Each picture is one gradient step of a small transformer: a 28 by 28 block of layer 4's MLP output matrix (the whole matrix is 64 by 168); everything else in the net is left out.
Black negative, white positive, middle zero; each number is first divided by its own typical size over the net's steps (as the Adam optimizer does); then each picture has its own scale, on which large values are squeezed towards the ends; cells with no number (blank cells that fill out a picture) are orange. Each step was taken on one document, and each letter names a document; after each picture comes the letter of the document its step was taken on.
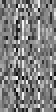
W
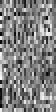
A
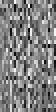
A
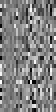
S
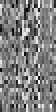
W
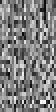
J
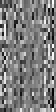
J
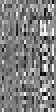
J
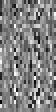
S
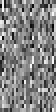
J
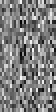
A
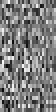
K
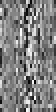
S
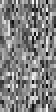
K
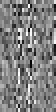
W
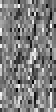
S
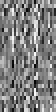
W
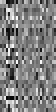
K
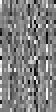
S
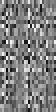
K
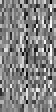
A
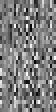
S
